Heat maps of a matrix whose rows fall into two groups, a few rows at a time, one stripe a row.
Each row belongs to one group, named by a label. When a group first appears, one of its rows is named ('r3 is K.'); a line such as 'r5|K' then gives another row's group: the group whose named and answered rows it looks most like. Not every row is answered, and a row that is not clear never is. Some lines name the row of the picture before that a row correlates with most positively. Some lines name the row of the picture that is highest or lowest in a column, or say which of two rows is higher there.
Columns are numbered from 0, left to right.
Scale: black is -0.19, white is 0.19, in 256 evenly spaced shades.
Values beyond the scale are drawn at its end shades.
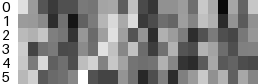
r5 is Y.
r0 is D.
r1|D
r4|D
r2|D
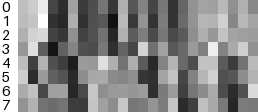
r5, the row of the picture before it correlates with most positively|3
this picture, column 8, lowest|1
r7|D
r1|Y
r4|D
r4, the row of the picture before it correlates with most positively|3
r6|D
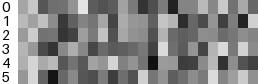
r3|Y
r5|Y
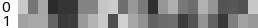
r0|D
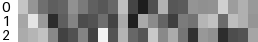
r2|D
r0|Y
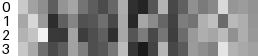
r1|Y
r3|Y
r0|Y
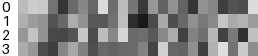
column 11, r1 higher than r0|No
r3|Y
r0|D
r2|D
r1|Y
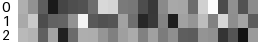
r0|D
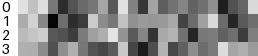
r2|D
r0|D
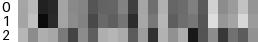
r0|Y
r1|Y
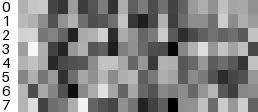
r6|D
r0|Y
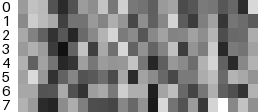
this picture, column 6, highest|3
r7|Y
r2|D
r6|D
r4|D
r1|D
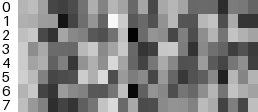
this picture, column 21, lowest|3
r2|Y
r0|D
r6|Y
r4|D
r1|D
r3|D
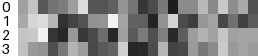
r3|Y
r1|D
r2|Y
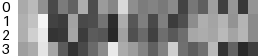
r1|Y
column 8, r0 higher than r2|Yes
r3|D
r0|D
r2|Y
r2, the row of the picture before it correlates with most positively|2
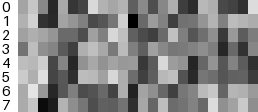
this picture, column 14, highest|4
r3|D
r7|Y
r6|Y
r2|D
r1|Y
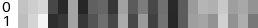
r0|Y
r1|Y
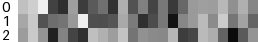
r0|Y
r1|Y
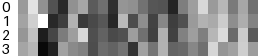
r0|Y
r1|Y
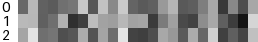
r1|D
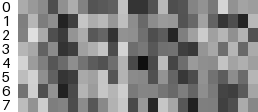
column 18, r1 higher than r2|No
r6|D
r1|D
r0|Y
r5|D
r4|Y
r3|D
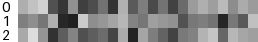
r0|Y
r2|Y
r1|D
